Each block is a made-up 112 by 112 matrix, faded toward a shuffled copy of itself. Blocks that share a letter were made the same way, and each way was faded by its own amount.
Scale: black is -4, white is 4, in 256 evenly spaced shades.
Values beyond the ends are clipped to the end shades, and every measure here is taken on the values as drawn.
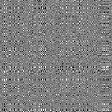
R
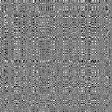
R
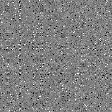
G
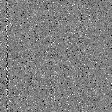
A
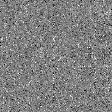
A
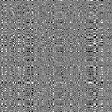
R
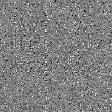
A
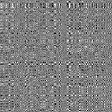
R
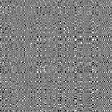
R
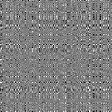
R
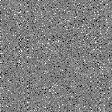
G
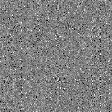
A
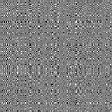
R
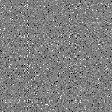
G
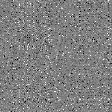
G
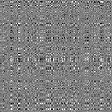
R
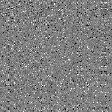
G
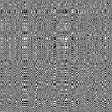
R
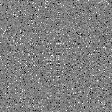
G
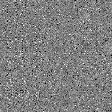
A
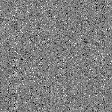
A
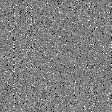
A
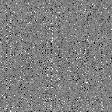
G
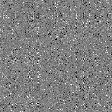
G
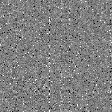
A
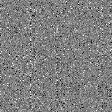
A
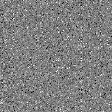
A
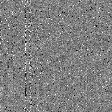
A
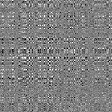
R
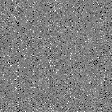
G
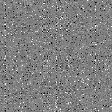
G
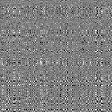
R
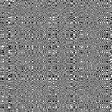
R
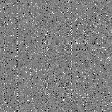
G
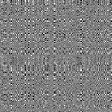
R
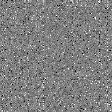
A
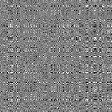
R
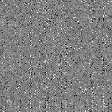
G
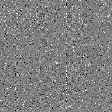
G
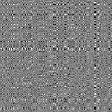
R
